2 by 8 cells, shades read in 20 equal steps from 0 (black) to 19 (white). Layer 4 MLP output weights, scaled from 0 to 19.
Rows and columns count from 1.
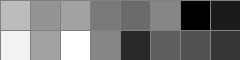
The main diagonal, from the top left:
14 12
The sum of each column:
32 23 31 19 11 17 6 6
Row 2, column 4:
10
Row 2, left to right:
18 12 19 10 3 7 6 4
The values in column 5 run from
3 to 8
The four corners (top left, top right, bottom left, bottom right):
14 2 18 4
